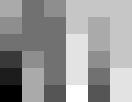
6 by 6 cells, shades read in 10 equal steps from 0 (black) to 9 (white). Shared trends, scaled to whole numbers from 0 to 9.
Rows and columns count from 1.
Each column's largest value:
6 6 5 9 7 8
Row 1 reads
6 4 5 7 7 7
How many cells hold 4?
9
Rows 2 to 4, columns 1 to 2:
5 4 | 4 4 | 2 5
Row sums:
36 33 33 31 31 29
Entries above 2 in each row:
6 6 6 5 5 5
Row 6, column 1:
0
